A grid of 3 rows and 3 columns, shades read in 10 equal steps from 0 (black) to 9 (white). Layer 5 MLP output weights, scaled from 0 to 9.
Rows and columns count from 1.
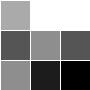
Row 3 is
5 1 0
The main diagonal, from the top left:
6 5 0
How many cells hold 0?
1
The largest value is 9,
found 2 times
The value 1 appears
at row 3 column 2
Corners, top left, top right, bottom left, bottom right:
6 9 5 0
